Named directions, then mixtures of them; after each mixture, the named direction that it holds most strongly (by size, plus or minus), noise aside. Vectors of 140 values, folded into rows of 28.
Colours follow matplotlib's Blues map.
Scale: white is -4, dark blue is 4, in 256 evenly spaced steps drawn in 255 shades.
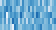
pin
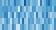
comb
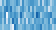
pin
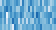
pin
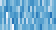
pin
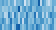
comb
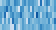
pin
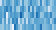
pin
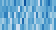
comb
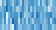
pin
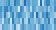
comb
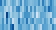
pin
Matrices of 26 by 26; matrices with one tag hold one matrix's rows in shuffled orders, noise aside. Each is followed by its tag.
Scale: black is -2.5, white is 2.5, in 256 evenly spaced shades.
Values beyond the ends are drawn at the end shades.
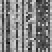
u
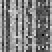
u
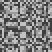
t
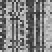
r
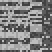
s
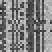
r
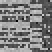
s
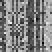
r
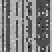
u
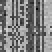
r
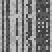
u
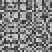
t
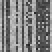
u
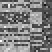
s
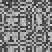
t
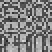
t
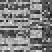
s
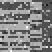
s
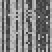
u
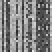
u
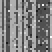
u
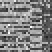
s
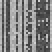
u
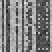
u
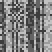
r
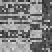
s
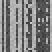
u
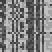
r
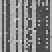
u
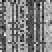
r
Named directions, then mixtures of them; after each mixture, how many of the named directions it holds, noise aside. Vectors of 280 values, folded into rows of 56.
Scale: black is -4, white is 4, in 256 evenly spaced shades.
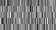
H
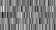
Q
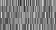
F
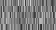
three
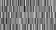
two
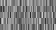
two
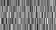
one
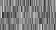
two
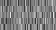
two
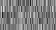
two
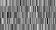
three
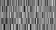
three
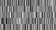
two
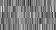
three
